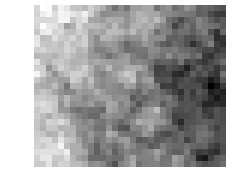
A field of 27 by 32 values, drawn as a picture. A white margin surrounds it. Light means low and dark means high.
There is an overall slope up to the right. No row or column stands out. The texture is blotchy. The top left is the ninth with the lowest average. The ninth with the highest average is the middle right.
